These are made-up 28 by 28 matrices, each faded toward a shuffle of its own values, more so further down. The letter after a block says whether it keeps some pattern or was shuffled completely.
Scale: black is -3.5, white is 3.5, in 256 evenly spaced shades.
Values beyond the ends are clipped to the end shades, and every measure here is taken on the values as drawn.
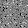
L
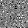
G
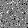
L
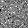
L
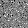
L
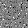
L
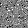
L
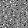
G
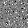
L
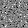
L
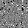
G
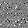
G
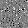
G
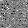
G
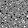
L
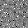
G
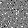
L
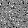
L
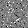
L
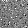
L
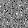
G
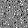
G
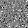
G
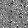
G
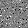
L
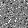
L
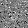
L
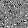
L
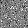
L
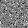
L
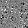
G
